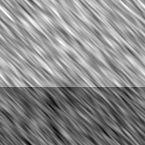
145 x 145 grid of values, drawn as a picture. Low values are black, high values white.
Ninth with the highest average: top middle. Grain: diagonal, down to the right. Seam: horizontal, 60% of the way down, the top part higher.
